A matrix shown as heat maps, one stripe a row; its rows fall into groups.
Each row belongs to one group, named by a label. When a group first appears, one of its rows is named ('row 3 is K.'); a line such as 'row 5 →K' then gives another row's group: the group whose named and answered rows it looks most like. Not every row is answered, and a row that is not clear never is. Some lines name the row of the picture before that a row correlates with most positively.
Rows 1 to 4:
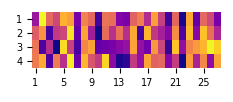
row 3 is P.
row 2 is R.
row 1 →R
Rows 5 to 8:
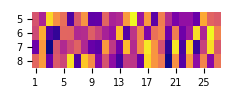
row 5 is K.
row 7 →R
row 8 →R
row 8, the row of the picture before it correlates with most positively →4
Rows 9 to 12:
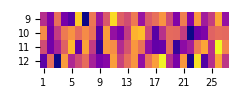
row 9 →R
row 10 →K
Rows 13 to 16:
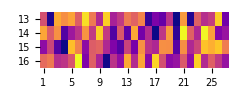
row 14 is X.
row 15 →P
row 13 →K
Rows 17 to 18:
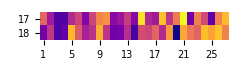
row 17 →P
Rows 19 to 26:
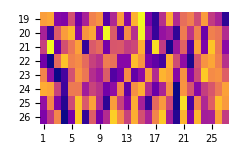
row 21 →R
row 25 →R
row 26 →R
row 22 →K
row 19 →X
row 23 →P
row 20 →K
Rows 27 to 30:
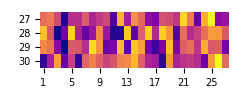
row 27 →X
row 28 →P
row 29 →X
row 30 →K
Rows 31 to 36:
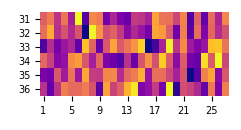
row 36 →K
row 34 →P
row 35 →K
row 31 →R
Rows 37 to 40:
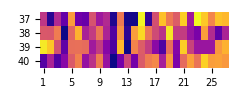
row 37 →P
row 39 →X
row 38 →X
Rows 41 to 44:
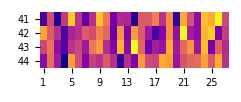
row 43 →X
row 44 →P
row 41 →P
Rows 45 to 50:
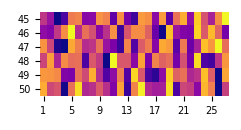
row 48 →R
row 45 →P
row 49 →X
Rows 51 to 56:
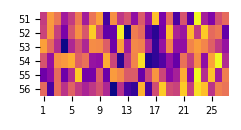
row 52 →X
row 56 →P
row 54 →K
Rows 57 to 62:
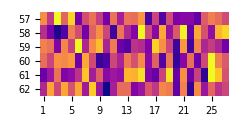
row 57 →K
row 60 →K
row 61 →K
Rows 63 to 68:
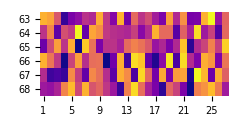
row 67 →P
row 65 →K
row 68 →K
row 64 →R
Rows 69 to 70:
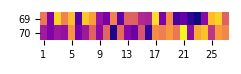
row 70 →P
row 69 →K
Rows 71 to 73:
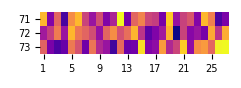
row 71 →X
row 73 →P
